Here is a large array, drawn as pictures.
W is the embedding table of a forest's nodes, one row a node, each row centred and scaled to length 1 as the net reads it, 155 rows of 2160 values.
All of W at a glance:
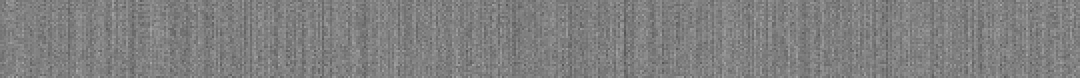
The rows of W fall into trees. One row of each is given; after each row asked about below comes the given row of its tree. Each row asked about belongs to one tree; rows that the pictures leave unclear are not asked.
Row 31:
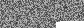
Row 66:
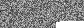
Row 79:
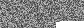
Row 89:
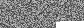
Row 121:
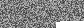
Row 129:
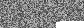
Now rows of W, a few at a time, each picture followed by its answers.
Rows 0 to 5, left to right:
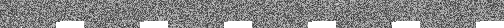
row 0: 66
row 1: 121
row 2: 31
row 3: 66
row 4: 121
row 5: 79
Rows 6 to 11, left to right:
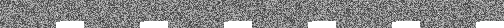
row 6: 31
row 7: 129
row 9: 66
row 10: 66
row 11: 66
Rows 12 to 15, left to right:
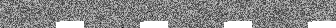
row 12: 121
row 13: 31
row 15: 121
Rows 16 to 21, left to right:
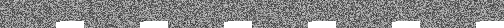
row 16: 66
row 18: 31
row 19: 31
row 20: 79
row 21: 79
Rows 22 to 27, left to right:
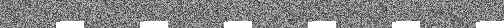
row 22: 129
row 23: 89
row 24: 121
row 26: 66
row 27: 66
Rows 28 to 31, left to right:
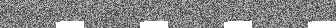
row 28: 121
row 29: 121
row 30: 66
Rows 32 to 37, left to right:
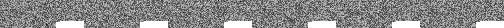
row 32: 66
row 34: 66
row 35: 66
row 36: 66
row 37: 66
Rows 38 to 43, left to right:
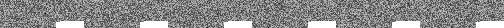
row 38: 31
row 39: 79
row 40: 121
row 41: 89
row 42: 31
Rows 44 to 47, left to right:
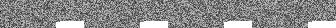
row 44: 66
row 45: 79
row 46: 79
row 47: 66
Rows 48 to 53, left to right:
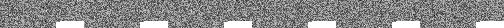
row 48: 66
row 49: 79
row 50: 79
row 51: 66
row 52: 129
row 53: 66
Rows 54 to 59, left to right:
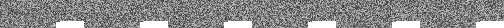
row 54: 66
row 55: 79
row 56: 121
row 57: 31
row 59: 79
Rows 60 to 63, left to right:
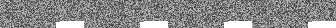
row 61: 79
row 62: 79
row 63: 129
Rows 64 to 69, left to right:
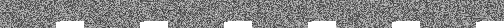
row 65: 129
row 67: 79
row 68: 129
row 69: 79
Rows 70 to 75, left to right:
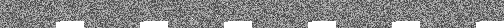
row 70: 79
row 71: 79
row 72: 66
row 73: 66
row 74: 79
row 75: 79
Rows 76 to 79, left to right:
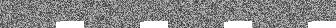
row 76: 89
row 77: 31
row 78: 66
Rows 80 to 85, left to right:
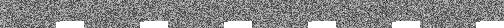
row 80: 79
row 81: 121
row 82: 66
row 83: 31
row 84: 66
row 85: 121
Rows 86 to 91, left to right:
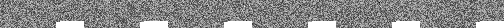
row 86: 31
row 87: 66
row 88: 79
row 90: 121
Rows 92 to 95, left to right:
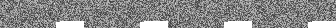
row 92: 121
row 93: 66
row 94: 89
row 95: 129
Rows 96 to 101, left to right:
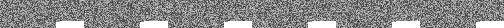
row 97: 66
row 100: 79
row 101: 129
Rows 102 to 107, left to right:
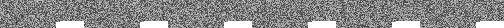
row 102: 129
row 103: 129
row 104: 31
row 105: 121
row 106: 79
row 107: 129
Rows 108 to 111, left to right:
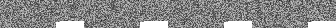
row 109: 89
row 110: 129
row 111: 79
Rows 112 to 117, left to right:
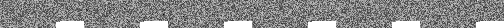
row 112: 129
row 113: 129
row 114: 31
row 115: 89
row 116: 121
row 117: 31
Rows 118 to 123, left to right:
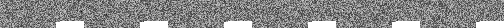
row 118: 79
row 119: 129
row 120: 129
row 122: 79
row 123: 31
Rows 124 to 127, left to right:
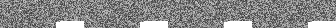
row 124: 121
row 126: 79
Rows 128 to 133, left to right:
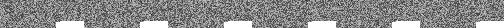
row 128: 129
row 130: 129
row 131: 79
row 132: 66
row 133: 79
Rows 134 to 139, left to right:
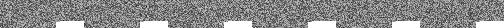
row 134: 89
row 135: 89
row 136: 121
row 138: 89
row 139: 121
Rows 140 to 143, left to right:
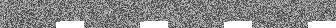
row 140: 121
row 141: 79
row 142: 79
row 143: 121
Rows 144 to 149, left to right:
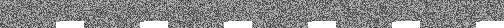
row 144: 89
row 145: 66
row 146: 121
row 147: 79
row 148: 66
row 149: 79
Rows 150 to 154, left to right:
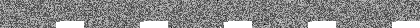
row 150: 31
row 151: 66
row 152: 121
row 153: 129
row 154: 121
